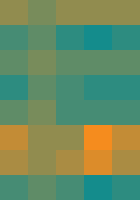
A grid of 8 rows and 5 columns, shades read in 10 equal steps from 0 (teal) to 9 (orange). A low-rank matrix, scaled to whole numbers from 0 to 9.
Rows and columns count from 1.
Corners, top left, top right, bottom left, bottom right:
5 5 2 1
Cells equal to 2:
7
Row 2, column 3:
1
